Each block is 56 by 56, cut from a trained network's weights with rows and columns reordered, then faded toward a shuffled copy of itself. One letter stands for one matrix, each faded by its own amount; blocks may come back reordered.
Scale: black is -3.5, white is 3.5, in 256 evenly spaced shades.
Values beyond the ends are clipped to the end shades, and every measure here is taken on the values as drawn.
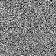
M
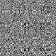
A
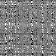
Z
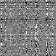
Z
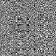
A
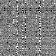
Z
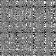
Z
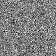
M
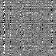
Z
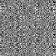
A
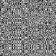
A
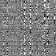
Z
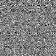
M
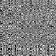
A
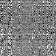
Z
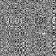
A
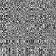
A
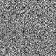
M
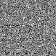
M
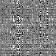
Z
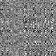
A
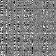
Z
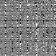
Z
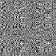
A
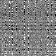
Z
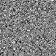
M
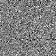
M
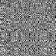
A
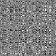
A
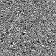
M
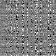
Z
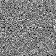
M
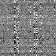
Z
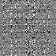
Z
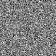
M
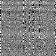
Z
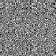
A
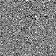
M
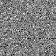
M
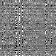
Z
